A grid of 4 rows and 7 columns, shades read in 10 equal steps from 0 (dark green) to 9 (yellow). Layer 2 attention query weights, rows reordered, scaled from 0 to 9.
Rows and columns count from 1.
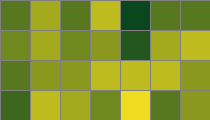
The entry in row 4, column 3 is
6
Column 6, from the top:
3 6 7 3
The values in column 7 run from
3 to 7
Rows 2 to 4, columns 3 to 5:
4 5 1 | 5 7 7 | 6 4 9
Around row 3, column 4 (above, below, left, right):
5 4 5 7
